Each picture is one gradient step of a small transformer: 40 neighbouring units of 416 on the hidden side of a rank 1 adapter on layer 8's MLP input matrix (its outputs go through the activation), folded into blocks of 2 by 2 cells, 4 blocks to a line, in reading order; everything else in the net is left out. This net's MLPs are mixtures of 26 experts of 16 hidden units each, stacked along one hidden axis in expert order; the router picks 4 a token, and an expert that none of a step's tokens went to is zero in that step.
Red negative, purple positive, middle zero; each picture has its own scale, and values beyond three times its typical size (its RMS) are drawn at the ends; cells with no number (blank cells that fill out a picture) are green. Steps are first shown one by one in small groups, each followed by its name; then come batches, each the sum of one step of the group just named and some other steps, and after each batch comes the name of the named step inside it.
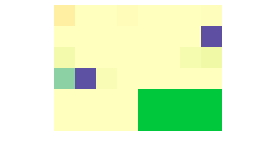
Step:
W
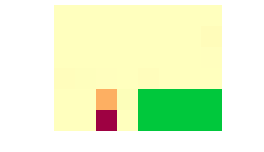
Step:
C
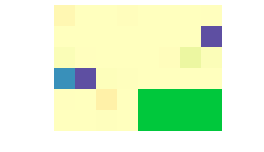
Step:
W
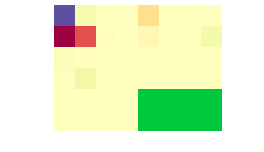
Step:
W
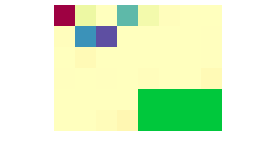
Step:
C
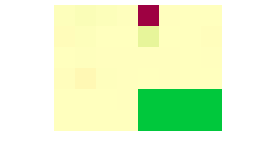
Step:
C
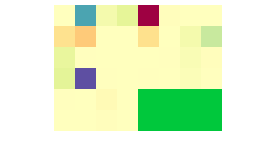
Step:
C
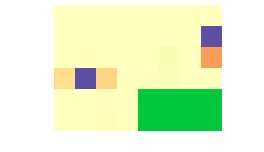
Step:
C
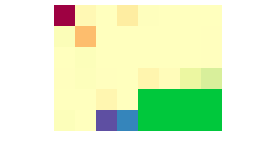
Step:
C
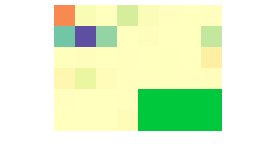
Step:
W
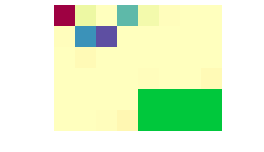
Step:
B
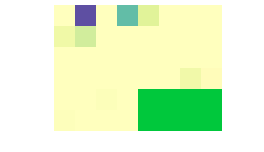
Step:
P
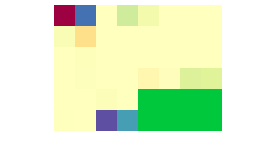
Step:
P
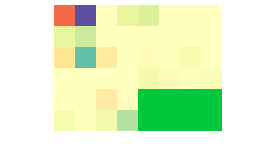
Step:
P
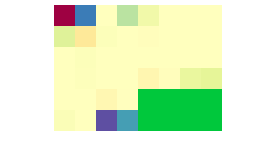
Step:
P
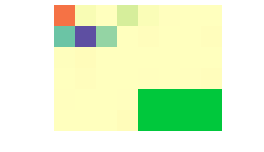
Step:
B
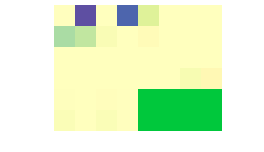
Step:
P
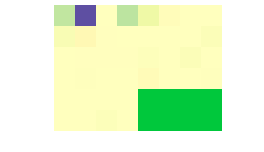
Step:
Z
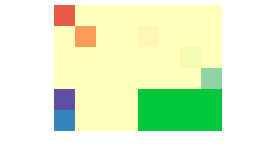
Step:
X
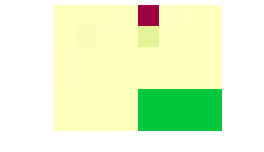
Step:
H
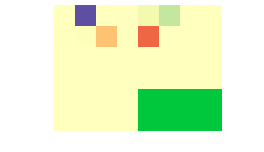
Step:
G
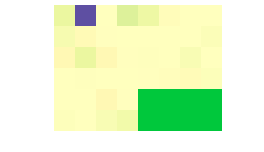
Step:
Z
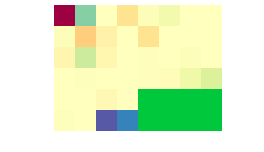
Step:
G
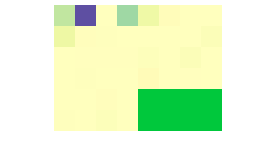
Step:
Z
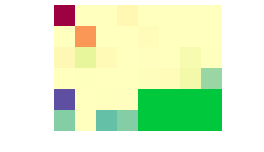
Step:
X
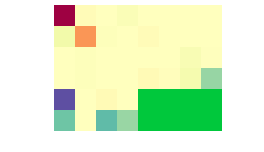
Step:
X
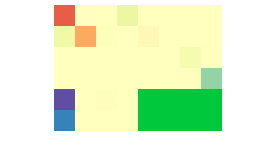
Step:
X
